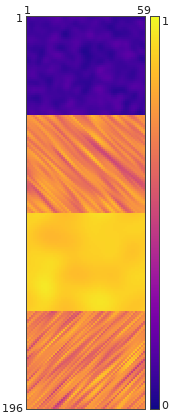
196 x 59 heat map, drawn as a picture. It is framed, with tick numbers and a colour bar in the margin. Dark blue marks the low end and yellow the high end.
The table splits into 4 rows of 1 panel. Panel 1,1: very low, blotchy, faint in contrast. Panel 2,1: high, slanting down to the right. Panel 3,1: very high, smooth, faint in contrast. Panel 4,1: high, slanting up to the right.
